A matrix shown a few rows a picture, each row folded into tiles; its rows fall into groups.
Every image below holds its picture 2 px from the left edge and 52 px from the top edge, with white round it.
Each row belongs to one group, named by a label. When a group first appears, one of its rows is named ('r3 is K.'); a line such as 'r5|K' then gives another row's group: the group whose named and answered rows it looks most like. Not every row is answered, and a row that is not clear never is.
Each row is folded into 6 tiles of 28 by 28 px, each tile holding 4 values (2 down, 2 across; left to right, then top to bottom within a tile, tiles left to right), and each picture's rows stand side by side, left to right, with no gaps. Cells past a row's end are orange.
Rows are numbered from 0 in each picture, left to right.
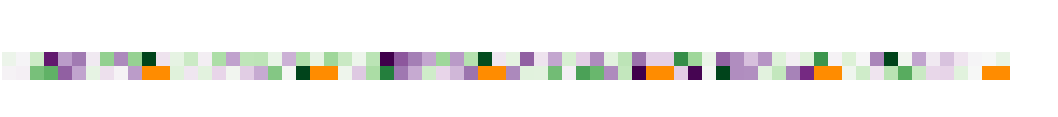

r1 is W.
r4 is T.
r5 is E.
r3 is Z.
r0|T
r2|T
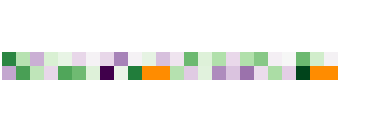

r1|W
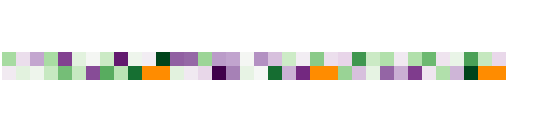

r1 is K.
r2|W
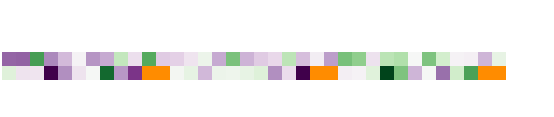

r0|K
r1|Z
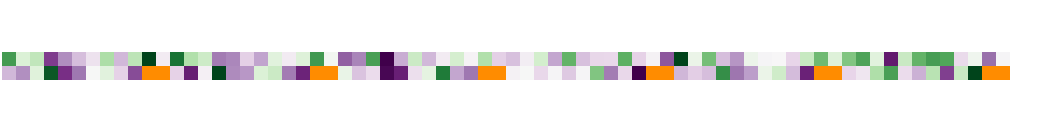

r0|T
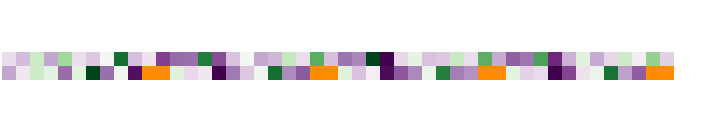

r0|Z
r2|K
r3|K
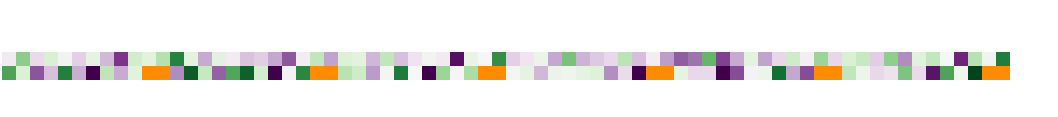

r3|Z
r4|K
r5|W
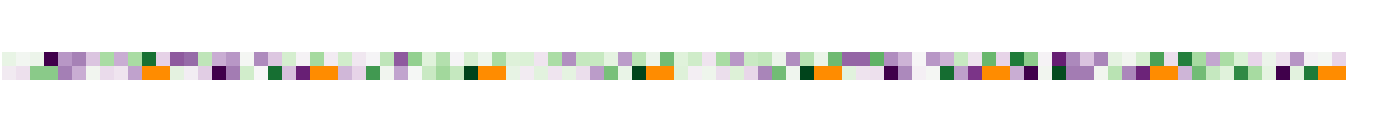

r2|W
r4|W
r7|E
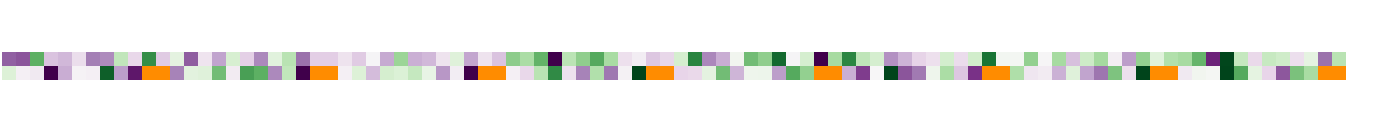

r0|K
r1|Z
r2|Z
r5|T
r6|W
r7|E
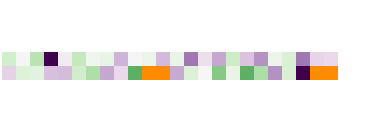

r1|Z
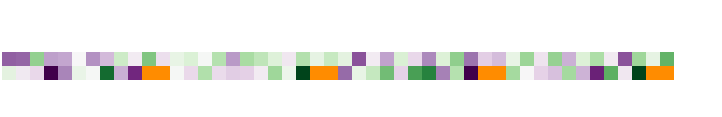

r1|W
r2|Z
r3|W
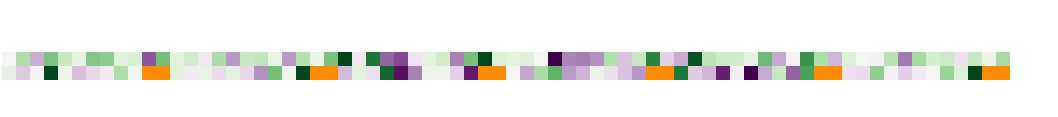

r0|E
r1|W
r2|T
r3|T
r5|W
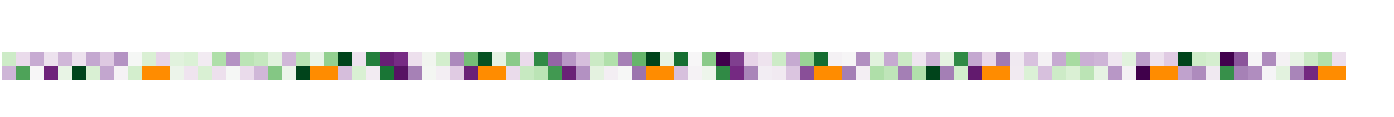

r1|W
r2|T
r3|T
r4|T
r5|Z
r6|Z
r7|T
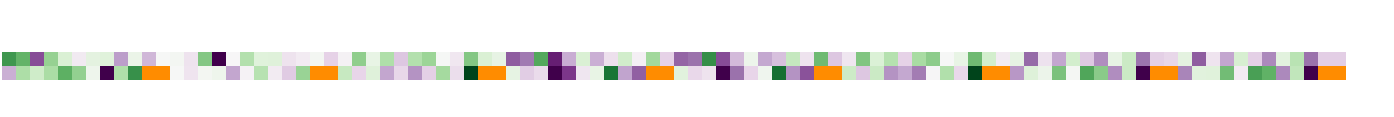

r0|E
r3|K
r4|K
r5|W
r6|Z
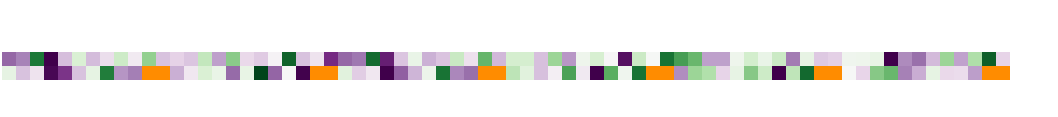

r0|K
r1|Z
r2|K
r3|W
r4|E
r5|T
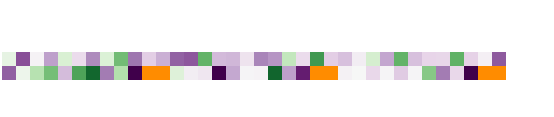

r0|Z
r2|Z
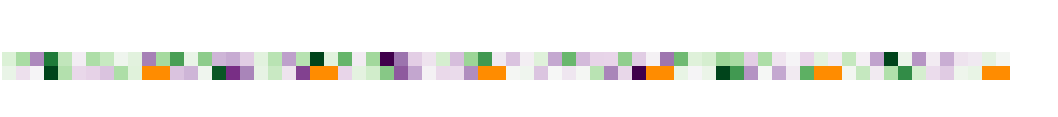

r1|T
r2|T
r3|Z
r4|E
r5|E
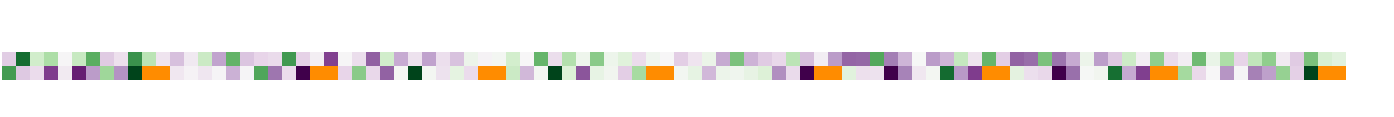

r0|W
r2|E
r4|Z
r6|K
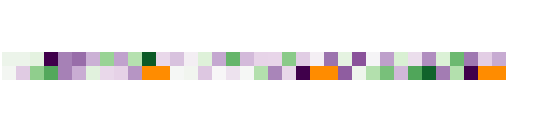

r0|T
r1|Z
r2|Z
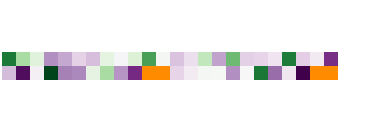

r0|T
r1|Z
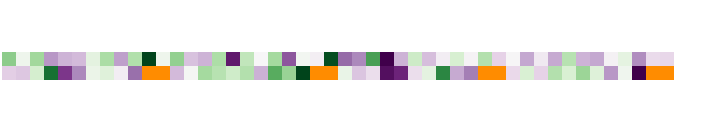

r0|T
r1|W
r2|K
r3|Z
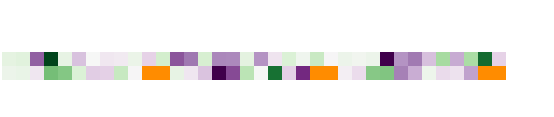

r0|E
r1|K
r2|T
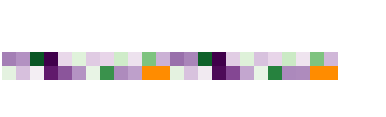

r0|K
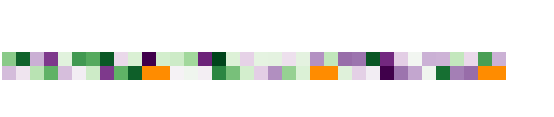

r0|E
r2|K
